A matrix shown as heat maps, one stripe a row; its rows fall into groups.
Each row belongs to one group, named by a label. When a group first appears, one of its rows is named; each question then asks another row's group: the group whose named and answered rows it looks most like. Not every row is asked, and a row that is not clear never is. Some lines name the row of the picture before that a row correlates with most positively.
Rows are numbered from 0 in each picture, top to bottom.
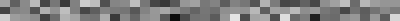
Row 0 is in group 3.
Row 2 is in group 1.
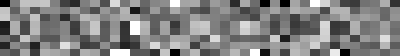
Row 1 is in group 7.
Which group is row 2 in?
3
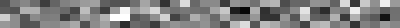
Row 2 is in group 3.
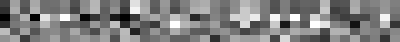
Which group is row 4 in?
7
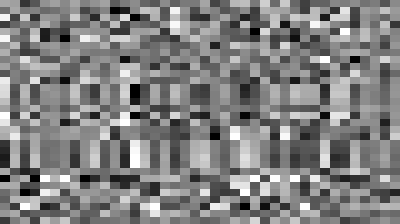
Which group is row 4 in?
3
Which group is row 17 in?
3
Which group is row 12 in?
7
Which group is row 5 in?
3
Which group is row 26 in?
1
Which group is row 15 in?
3
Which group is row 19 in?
1
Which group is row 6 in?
1
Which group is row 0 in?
1
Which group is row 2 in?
7
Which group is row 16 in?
7
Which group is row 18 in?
1
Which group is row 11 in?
3
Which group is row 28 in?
1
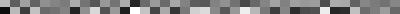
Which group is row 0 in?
7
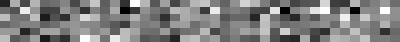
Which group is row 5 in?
3
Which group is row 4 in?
1
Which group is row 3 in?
3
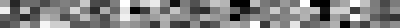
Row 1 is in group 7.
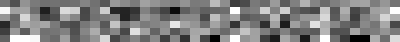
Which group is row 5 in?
1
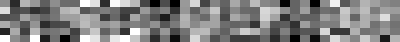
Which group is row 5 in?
3
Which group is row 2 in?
3
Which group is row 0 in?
3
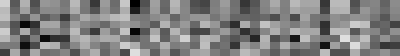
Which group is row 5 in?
3
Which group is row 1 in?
7
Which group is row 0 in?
7
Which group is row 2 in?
3
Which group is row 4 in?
7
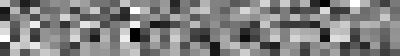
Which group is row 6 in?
1
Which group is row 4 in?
7
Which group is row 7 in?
1
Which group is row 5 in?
7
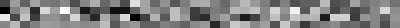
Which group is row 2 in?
7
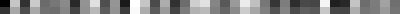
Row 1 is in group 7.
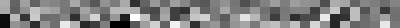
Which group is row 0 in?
7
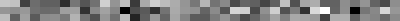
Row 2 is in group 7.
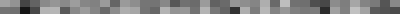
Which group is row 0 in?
1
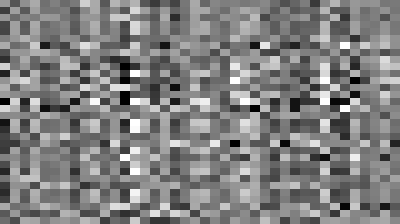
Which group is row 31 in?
3
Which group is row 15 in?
3
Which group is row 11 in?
1
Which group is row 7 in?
1
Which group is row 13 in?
1
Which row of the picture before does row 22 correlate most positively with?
0
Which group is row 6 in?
3
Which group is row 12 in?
3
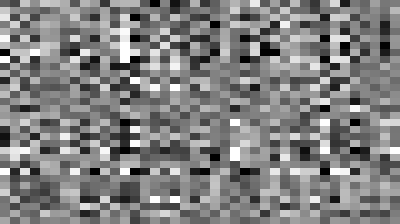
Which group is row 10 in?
7
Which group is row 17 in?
1
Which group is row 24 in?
7
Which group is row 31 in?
7
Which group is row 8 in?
7
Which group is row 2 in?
7
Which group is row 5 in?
7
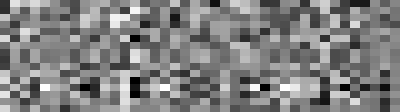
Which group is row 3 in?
3
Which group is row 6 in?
1
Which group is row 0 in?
1
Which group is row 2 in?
3
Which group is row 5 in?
7
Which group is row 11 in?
7
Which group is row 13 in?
7
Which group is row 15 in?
3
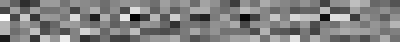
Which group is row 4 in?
3
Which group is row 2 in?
7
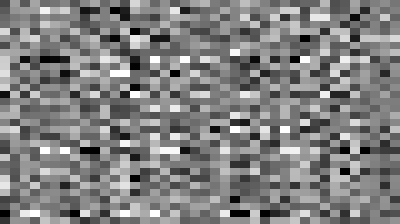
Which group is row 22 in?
7
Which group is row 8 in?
3
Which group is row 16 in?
1
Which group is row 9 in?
7
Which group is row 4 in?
7
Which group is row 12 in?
7
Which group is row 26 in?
3
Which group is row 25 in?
7
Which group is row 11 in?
3
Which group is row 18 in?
1
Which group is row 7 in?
1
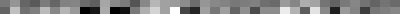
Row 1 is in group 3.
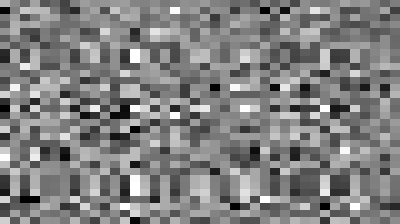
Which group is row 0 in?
3
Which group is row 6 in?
3
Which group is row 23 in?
7
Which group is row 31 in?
7
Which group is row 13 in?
3
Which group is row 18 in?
7
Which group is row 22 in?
3
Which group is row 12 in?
1
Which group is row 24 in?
1
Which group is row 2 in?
1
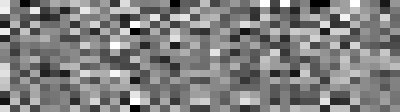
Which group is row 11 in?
7
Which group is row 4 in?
7
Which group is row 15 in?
7
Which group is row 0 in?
1
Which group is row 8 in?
3
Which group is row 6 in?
3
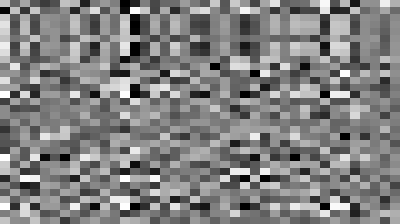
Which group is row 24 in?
1
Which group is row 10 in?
3
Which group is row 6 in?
7
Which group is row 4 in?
7
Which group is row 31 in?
3
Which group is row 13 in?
7
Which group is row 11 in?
3
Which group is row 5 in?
3
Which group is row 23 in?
7
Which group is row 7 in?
7
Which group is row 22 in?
3
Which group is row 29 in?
7
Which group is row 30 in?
1
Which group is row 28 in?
3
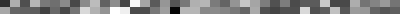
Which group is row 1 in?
3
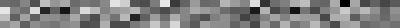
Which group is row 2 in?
7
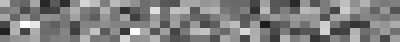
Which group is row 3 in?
1
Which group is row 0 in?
3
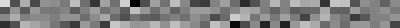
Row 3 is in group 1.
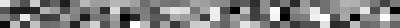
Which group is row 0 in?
3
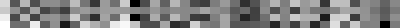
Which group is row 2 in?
7
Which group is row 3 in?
3
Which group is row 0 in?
7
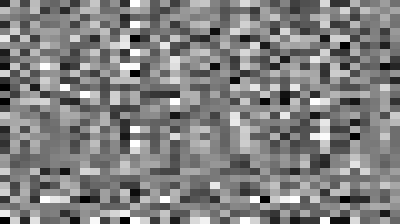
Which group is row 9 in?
1
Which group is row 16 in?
1
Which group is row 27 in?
7
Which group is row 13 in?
3
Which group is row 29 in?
3
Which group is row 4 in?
1
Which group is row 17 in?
1
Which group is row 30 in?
3
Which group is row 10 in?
7
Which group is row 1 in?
3
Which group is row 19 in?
1
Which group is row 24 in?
3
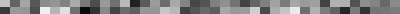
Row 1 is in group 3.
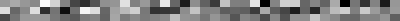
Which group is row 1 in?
3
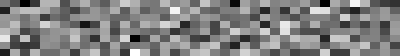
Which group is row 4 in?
1
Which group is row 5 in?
7
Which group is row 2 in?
3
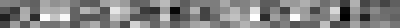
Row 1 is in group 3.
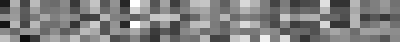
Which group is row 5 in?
1
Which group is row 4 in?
3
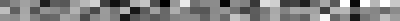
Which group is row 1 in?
7
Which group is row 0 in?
3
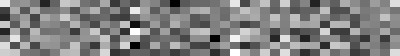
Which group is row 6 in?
7
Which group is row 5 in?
1
